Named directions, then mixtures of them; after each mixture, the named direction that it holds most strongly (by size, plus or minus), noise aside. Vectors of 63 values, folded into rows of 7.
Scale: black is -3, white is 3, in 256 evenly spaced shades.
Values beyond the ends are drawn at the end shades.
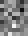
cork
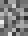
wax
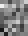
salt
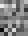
salt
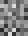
wax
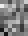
salt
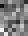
salt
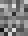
salt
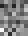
salt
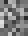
wax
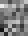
salt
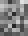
salt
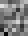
salt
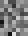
wax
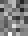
cork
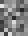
cork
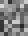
salt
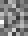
wax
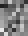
salt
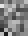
salt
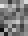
salt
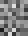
wax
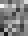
salt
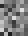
cork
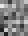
salt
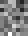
cork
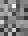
wax
